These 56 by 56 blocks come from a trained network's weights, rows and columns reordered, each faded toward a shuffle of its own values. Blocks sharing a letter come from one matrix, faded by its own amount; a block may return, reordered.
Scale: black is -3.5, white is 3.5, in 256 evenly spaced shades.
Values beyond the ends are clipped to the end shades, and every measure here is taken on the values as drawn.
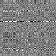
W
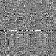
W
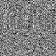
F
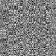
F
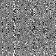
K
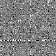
K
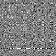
W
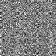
F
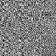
F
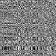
W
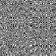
W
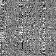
K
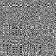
W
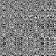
W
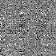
K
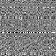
W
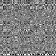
W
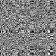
W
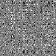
K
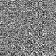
F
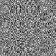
F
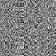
F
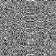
W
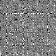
K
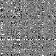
K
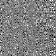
K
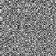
F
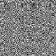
F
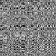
W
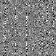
K
